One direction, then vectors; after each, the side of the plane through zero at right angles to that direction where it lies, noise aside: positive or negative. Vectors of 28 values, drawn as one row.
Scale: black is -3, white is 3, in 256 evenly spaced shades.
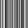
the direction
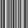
negative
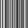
positive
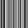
negative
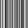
positive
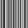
negative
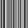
negative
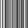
positive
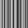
negative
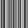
negative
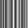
positive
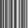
positive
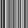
negative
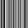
negative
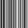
negative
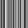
negative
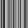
negative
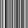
positive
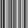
negative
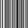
positive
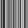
negative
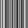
positive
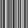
negative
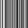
positive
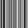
negative
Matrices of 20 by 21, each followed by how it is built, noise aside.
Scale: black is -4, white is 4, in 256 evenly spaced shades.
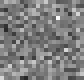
noise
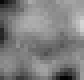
smooth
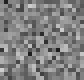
noise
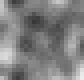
smooth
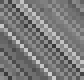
Toeplitz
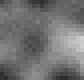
smooth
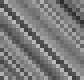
Toeplitz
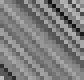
Toeplitz
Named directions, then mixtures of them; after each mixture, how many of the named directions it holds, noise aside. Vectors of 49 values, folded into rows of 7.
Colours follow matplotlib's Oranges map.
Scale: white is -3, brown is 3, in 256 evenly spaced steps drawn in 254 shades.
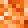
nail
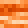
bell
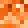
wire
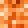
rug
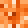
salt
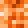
one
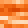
one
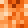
two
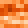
two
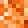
one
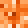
one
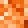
one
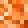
two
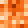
three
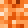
one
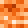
three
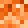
one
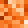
one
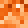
one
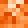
three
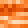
one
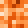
one
